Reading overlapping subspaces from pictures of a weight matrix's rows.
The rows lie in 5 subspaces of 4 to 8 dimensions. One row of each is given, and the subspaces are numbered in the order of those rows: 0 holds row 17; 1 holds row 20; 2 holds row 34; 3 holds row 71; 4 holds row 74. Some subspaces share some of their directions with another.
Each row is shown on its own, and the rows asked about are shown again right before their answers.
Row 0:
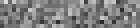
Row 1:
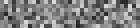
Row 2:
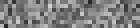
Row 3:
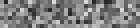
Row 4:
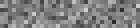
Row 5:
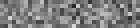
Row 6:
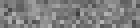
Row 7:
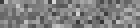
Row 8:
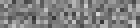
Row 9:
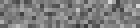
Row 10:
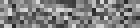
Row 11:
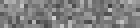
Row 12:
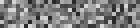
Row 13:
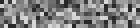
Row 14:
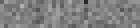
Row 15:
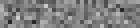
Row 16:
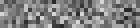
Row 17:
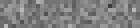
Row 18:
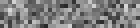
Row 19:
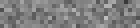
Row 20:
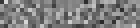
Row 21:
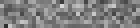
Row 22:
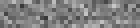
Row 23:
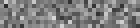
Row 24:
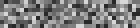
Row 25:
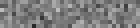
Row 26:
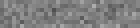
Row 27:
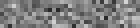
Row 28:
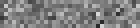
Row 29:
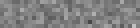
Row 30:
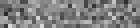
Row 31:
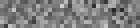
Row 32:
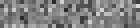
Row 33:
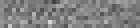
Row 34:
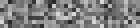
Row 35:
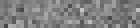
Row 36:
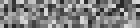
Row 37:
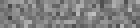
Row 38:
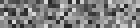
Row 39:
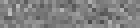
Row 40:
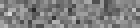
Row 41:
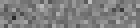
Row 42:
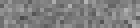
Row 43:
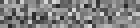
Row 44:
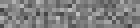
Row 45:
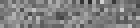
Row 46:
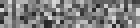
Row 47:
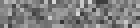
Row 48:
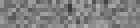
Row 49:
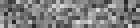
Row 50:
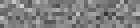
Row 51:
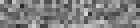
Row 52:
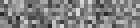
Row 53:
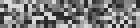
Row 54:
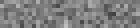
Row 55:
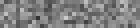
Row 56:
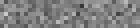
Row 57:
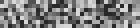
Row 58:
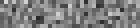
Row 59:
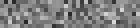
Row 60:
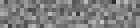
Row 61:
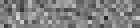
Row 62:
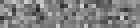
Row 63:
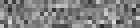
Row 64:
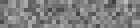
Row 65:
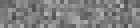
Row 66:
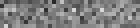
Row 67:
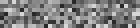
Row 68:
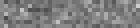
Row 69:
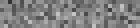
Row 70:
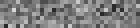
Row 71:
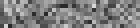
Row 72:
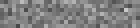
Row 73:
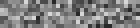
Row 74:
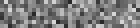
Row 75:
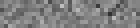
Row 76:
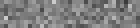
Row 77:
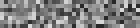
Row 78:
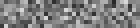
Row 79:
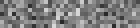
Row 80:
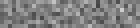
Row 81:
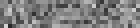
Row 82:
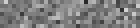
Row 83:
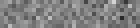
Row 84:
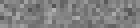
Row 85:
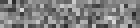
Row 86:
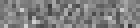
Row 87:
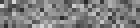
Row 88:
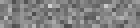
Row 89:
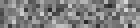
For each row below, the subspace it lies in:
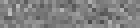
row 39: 0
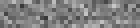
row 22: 1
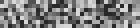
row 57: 4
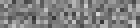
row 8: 2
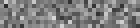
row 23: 2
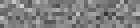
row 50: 4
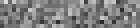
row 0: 1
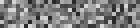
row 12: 3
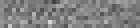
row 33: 3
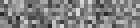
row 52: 2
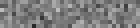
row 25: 2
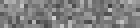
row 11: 2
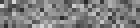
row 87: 2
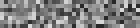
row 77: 4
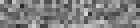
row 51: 1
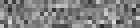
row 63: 3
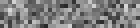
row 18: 3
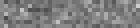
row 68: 1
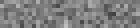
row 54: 4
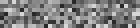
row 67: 3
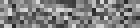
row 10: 0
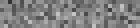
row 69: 2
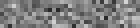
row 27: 0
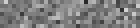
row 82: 1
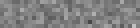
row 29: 1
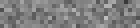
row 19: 0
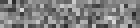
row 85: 3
